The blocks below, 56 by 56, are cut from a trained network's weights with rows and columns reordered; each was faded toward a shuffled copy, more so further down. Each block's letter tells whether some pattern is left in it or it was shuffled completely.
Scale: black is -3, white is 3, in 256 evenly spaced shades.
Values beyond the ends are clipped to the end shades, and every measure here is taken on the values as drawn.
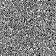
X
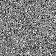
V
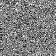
X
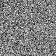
V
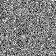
V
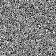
V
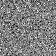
V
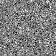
X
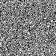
V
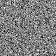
V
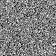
V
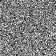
V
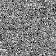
X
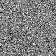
V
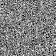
X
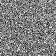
V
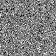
X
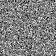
V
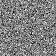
V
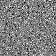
X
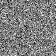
V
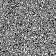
V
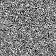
V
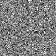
X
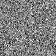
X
